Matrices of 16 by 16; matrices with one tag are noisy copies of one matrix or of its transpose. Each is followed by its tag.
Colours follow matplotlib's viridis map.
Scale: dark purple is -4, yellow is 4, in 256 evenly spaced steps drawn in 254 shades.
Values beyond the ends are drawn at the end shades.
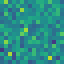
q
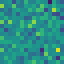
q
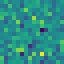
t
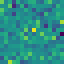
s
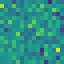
q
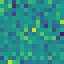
s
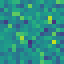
t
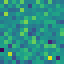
q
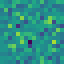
t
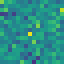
s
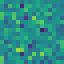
t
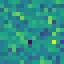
t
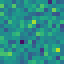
q
